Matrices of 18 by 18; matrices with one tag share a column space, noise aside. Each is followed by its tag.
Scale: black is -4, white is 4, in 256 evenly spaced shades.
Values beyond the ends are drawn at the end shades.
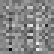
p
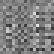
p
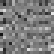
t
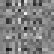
t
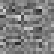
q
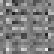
t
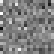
t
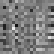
p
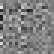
q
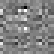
q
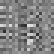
p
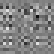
q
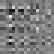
q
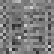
p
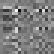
q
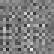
p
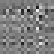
q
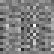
p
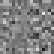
t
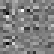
q
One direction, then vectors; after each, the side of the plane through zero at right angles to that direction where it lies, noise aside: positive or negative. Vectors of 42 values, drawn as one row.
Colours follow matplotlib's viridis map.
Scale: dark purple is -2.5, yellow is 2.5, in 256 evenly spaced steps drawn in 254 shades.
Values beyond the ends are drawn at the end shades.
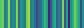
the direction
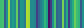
positive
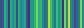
negative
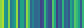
positive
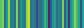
positive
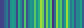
negative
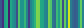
negative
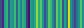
negative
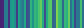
negative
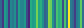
negative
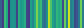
negative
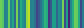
positive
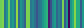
positive
